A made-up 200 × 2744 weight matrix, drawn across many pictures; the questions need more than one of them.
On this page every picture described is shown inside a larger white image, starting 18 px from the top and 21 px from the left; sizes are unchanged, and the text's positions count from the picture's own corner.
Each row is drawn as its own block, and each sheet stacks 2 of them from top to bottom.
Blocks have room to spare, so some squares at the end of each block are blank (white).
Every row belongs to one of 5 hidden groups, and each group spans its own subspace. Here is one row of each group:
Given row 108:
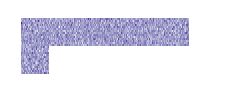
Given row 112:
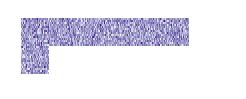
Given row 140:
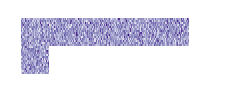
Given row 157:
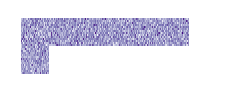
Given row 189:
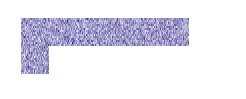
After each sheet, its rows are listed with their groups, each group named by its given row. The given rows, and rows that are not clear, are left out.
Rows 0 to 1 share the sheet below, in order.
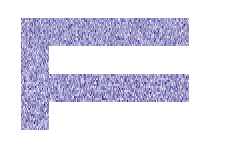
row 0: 140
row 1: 157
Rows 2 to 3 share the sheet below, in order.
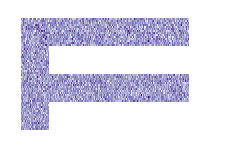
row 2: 157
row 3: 112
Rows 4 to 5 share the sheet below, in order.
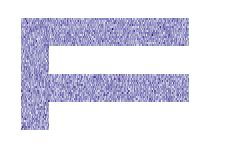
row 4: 189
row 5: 157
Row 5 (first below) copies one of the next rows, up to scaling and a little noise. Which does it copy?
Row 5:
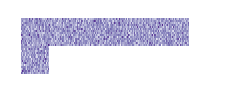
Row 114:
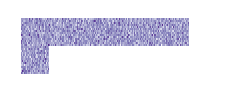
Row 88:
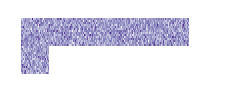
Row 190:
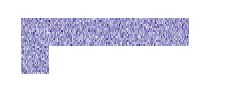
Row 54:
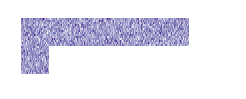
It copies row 114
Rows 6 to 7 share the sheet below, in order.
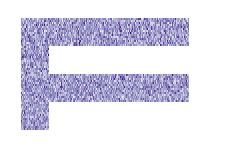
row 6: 112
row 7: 189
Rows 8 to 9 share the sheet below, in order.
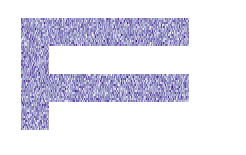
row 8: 157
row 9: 108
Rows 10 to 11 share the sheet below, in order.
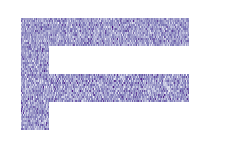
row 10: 108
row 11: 189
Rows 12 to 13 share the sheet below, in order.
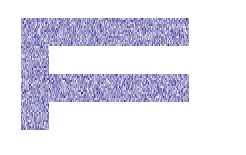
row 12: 112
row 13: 140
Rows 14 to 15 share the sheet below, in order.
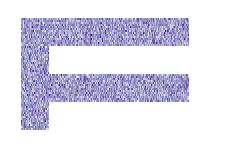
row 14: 108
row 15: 189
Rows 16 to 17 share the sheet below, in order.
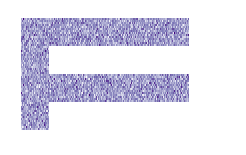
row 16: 157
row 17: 140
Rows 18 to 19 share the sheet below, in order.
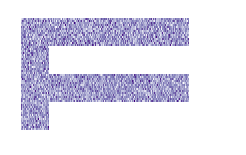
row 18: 189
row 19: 112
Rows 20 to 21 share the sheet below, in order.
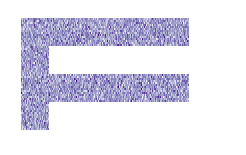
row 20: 112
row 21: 140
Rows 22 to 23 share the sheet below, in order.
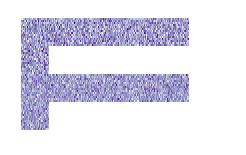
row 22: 189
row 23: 189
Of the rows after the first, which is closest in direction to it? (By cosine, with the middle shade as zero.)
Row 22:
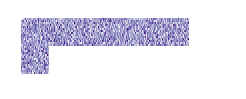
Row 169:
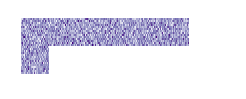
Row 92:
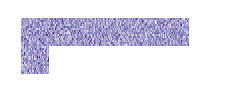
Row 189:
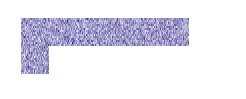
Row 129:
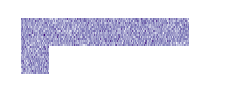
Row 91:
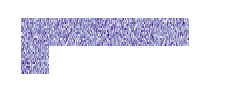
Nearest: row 169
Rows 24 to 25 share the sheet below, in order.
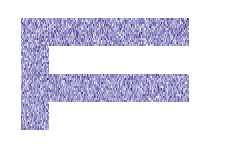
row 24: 140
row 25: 140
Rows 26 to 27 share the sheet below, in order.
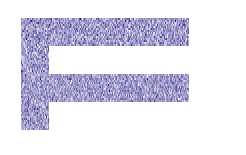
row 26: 157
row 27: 140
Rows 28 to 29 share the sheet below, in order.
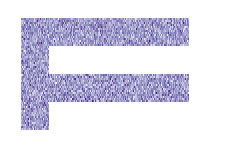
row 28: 112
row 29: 189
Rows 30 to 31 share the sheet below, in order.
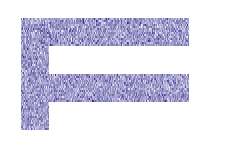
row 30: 157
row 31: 189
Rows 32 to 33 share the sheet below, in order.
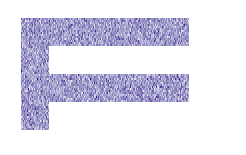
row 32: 140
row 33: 140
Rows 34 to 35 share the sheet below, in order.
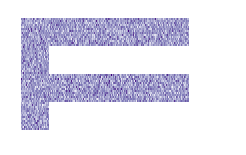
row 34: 157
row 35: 108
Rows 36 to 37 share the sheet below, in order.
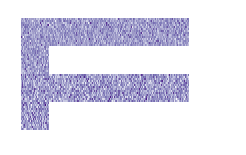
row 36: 140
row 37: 108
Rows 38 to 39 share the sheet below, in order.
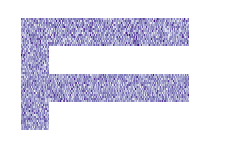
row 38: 189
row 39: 189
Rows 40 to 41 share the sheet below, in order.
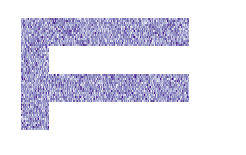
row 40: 108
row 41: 112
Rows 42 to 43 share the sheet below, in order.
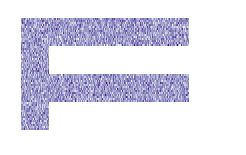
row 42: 112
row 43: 108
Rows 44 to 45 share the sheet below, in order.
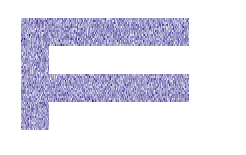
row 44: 157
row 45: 189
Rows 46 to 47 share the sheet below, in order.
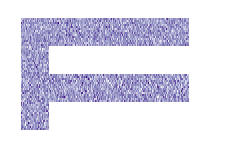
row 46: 108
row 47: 140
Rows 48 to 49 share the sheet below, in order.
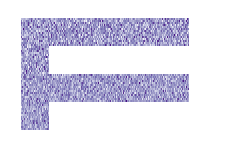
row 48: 140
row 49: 157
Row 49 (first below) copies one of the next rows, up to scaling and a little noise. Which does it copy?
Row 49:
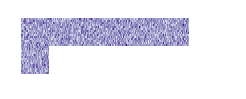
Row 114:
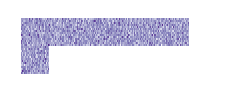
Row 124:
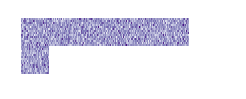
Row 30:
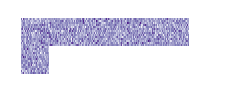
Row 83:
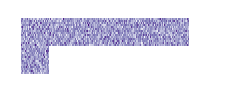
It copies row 124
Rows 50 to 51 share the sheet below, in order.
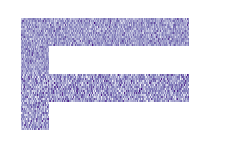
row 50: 189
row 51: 140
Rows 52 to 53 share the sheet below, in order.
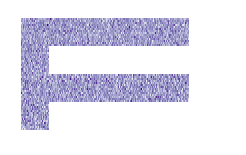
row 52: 108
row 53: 140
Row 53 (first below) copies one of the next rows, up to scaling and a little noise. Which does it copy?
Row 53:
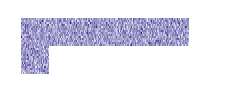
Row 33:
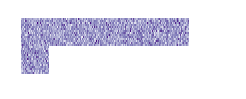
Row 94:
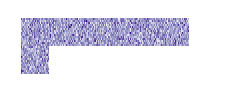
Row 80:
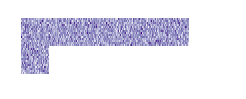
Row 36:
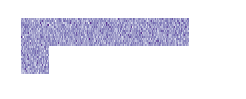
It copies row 80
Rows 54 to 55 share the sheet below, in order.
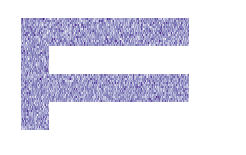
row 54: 157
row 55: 140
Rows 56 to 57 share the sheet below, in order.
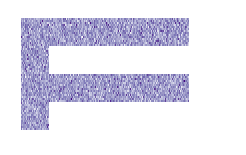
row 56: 140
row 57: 140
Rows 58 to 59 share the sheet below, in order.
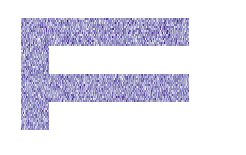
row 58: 189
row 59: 189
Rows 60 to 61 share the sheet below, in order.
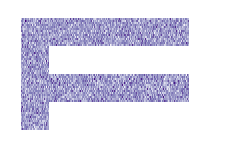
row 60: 140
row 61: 189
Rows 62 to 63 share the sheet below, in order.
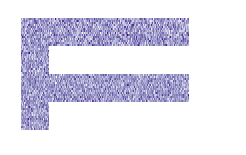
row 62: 189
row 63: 189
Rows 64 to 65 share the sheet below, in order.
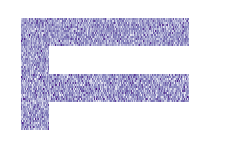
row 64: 157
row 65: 112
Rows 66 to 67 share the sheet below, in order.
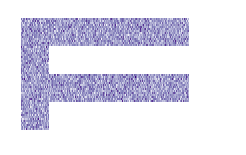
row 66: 140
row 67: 112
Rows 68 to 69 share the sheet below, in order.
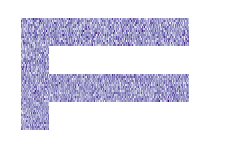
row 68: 112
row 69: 112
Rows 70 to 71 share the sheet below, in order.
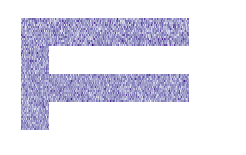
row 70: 189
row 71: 140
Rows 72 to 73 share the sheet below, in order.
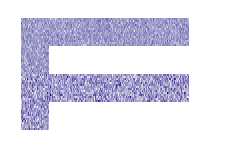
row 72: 108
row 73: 112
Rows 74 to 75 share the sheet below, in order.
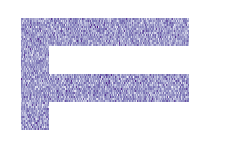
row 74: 189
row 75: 108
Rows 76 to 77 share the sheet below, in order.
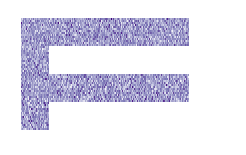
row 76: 108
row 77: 108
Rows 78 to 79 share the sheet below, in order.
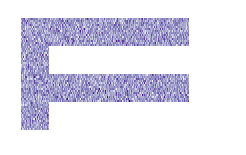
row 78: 189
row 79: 112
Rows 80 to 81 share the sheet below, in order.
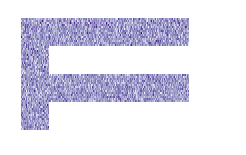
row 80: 140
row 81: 157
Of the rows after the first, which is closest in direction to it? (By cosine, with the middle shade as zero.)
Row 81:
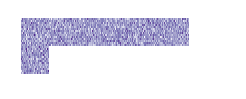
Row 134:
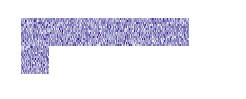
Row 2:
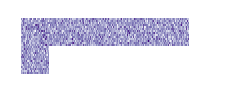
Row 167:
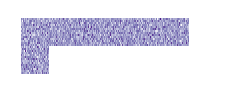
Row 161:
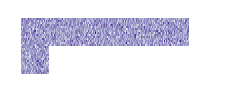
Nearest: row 2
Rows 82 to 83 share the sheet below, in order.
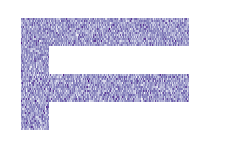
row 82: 140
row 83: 157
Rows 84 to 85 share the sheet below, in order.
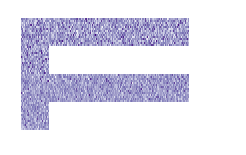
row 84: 140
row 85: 140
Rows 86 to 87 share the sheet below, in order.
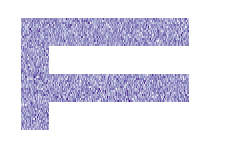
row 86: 140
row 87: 112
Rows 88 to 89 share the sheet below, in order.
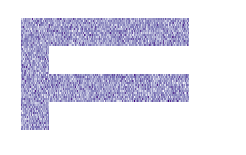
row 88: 157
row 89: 112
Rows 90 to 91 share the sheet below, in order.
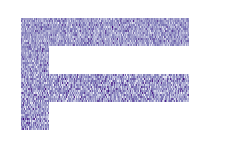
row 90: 108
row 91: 112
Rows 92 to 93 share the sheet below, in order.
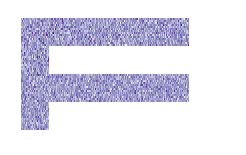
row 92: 157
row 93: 157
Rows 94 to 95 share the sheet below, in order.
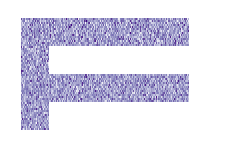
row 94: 140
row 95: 140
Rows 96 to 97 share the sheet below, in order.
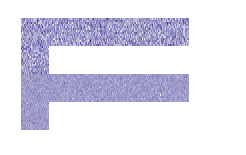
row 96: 112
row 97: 189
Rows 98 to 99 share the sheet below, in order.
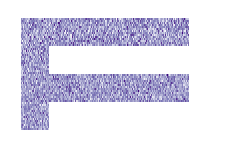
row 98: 157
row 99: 108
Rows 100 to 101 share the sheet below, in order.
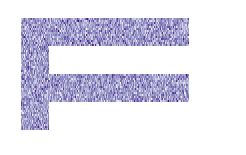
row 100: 189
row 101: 112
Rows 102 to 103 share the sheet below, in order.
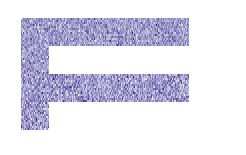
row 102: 157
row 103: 108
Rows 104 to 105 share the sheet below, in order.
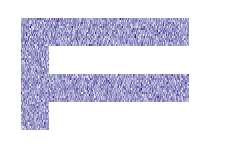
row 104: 157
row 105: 140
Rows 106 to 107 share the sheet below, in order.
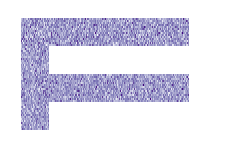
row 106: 157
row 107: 157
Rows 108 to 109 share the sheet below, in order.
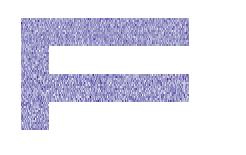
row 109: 112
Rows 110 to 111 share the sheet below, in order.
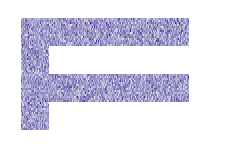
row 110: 140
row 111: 108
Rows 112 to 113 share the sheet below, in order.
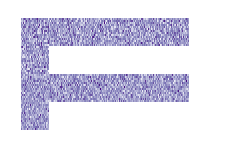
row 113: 189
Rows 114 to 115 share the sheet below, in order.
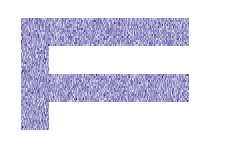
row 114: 157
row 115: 157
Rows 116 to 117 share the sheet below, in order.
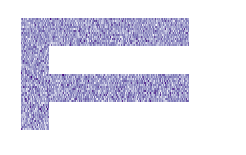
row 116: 157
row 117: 157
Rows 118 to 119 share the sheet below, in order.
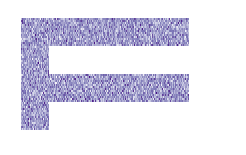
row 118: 112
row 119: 189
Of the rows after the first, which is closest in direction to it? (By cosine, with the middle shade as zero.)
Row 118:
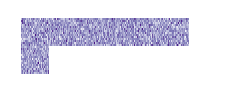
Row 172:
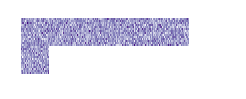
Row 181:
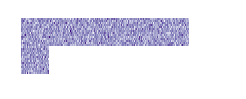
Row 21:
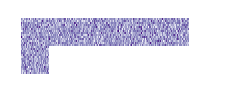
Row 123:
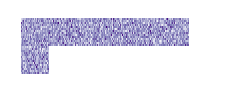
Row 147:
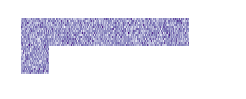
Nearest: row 172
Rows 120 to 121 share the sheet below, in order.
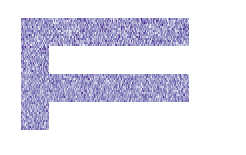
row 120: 108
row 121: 140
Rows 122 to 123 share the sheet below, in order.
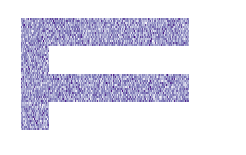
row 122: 108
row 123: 108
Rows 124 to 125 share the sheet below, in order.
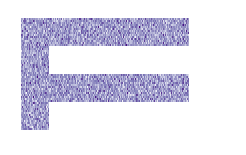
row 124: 157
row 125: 157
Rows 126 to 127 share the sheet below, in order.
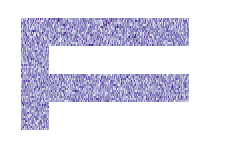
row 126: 157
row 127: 108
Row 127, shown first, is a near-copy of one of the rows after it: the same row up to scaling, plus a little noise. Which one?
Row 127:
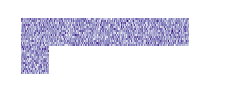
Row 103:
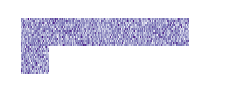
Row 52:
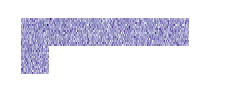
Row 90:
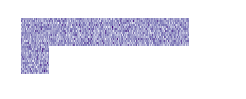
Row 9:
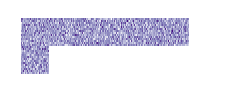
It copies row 9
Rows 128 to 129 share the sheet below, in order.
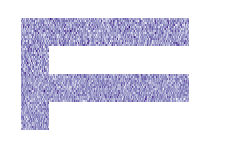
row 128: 108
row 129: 108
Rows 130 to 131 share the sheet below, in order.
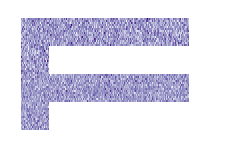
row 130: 140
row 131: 108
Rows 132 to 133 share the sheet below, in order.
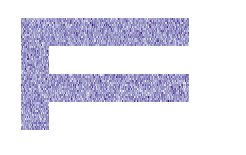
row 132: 140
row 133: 112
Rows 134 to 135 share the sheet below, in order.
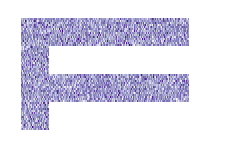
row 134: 112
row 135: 108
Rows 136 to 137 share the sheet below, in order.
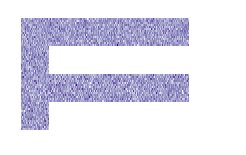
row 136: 189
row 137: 189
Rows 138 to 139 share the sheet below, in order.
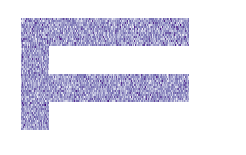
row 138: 112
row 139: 108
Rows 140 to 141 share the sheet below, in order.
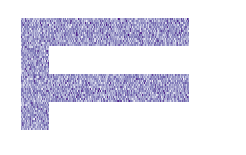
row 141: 112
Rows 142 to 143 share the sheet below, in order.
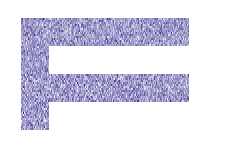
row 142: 157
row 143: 189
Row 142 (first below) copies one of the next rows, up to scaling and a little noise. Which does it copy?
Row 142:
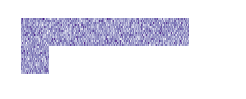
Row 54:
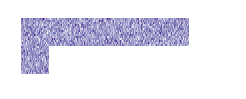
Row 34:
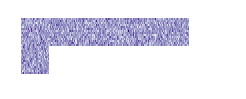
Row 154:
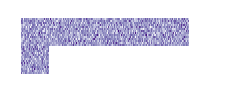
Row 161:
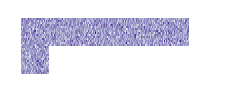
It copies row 54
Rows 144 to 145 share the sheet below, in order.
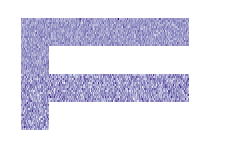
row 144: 157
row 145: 189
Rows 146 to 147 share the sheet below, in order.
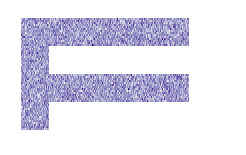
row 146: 189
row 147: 189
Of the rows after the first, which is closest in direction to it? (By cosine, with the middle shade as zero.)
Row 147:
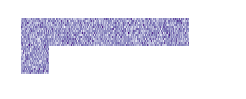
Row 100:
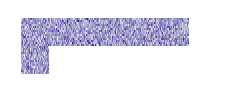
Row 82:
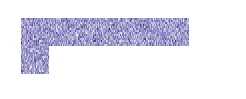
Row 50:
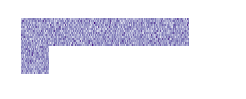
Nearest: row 100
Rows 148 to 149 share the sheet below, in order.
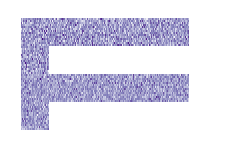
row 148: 112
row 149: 140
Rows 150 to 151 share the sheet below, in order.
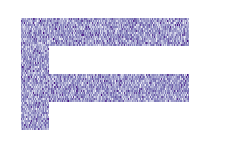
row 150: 112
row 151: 140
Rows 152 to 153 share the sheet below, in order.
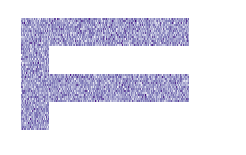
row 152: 112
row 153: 140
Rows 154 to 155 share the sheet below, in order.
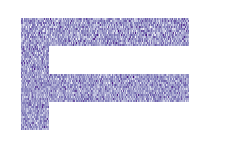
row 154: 157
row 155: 108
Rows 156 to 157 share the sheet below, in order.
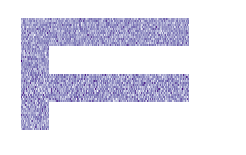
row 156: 157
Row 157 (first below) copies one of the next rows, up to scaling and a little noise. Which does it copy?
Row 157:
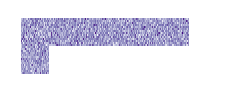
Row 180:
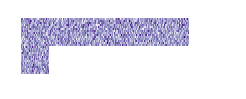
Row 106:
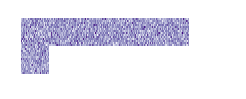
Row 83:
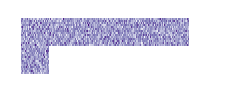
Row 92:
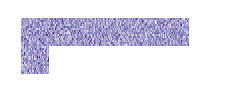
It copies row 106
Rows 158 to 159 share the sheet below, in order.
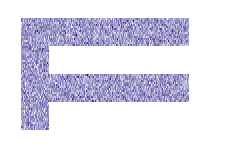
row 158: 108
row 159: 189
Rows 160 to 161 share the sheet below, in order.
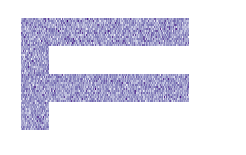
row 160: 189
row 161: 157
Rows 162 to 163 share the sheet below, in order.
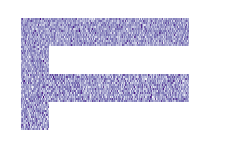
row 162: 157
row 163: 108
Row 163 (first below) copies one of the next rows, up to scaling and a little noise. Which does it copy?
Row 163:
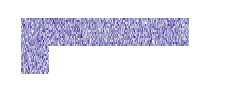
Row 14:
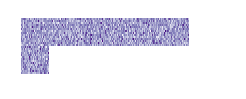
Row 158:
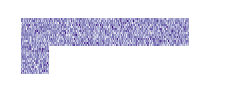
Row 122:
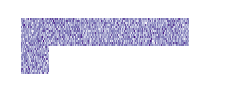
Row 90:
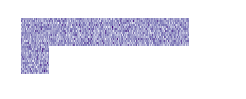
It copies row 122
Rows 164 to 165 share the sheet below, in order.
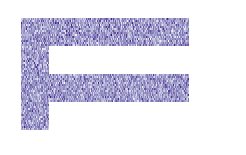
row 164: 108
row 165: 189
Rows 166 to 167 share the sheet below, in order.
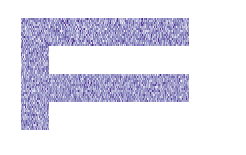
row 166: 189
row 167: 157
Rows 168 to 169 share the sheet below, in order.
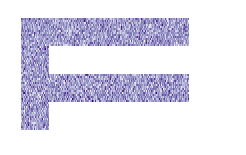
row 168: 108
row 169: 189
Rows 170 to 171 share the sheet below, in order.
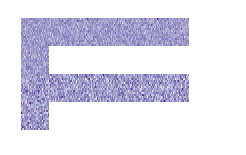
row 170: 189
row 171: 140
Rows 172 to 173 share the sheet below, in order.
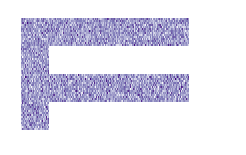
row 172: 112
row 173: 140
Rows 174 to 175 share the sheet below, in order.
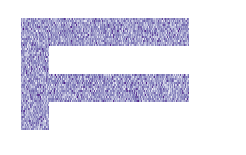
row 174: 140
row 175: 189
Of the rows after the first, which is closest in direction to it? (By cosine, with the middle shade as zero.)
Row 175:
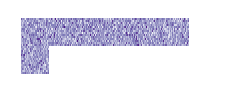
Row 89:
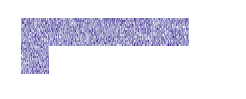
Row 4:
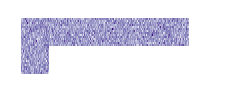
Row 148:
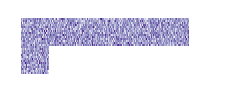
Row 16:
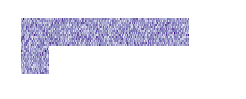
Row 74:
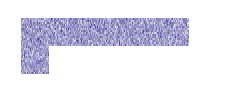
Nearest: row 74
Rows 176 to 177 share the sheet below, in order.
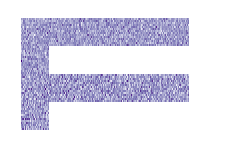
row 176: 157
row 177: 112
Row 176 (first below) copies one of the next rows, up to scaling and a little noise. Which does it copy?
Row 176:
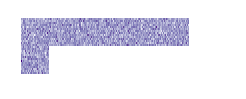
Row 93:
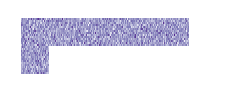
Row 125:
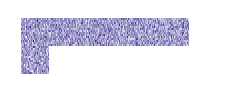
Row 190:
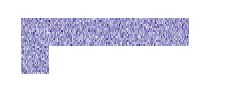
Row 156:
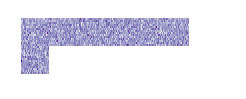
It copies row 156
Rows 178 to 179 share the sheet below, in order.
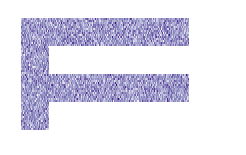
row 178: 189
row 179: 189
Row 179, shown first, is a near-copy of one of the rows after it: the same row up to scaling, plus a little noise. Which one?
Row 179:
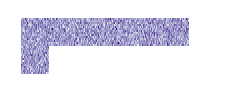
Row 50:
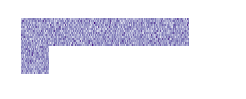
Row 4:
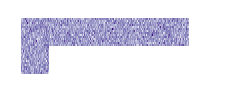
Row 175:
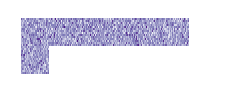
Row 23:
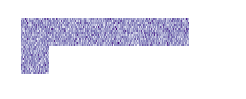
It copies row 23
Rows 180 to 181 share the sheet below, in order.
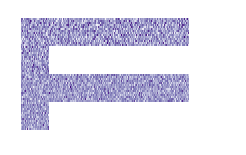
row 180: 157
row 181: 112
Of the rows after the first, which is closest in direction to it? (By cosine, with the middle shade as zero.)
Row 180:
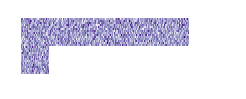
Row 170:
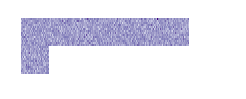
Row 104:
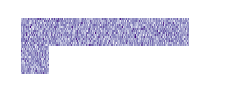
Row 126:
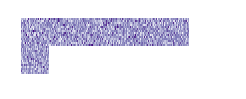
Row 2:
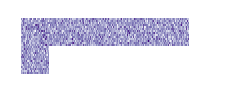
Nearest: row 170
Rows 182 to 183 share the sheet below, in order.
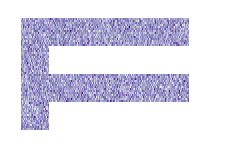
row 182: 108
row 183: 140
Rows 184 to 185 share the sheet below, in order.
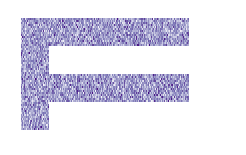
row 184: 189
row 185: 140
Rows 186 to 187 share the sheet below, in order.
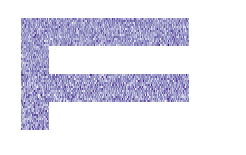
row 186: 112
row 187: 189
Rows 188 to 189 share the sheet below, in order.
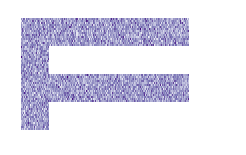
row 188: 140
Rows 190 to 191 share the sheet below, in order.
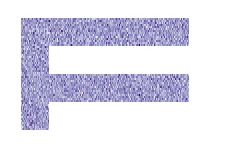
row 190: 157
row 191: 140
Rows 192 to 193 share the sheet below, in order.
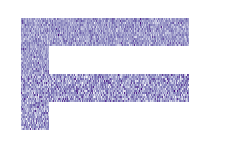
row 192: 112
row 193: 140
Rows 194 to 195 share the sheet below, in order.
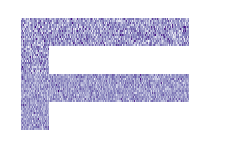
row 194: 112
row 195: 112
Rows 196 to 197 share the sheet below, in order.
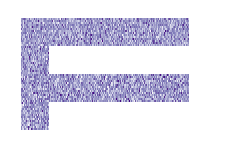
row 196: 108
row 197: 112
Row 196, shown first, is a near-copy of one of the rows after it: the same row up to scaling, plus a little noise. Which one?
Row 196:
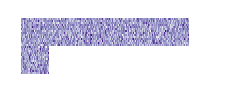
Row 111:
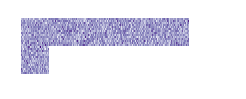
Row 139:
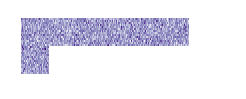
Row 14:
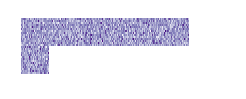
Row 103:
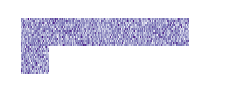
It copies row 14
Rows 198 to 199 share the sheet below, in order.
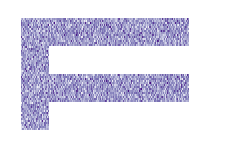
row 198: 140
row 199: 140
